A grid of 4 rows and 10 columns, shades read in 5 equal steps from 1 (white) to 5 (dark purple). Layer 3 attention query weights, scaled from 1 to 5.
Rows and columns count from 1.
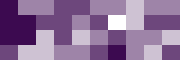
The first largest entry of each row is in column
1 1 1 7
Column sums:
19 15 11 15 12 14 13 10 12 13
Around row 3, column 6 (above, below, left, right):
4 4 2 4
